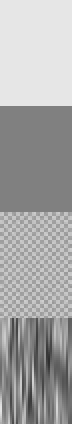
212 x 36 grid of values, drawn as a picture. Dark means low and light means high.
It is made of 4 by 1 panels. Panel 1,1: very high, flat. Panel 2,1: middling, flat. Panel 3,1: high, checkered. Panel 4,1: middling, streaked downward, strong in contrast.
